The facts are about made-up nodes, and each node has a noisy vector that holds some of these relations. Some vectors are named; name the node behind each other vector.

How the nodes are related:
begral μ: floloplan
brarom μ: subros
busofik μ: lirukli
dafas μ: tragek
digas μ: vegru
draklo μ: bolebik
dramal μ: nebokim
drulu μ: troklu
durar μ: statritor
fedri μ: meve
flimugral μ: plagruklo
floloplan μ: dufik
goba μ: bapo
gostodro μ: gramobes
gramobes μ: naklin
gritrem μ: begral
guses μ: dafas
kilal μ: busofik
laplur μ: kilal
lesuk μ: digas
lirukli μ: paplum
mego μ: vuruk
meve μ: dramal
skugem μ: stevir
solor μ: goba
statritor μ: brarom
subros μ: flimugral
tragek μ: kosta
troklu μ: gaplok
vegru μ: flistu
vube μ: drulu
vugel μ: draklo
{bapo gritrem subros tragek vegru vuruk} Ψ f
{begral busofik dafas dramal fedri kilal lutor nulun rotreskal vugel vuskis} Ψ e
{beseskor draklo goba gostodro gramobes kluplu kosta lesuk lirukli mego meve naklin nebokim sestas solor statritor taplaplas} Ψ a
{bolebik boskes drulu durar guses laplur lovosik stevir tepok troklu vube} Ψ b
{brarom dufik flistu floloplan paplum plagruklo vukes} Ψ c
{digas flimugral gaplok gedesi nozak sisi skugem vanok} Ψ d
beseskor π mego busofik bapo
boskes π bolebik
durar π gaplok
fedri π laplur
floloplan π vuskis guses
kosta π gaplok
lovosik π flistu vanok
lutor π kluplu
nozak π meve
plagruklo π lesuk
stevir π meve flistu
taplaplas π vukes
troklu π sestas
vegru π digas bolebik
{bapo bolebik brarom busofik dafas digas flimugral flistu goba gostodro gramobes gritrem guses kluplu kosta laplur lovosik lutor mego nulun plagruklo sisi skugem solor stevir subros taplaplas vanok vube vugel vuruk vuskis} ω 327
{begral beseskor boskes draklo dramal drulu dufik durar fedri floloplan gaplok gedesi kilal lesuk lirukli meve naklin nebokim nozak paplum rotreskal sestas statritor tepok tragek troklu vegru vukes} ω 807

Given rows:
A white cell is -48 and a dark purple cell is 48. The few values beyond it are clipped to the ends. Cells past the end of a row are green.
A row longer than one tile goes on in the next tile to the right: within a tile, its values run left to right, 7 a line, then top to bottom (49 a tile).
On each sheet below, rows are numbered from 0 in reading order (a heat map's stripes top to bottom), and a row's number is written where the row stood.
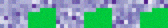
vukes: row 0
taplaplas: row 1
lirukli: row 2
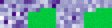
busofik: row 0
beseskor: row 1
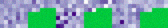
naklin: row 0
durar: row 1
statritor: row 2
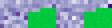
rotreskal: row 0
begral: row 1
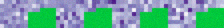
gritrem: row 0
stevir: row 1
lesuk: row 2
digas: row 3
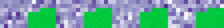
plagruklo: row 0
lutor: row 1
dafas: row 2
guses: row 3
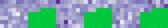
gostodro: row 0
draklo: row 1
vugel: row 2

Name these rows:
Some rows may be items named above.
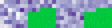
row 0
guses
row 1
rotreskal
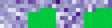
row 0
kluplu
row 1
sestas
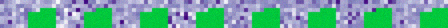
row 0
statritor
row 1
vuskis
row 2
draklo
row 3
kosta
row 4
vuruk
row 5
taplaplas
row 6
vanok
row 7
draklo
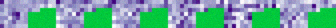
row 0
gaplok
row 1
mego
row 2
mego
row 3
bapo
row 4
fedri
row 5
floloplan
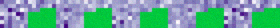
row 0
troklu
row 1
tragek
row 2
drulu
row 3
nulun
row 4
troklu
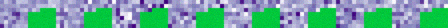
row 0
gedesi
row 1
brarom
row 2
laplur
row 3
kilal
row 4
bolebik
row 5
boskes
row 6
nozak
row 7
subros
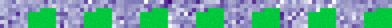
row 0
tepok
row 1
brarom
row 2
flistu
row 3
mego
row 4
sisi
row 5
vegru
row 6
vube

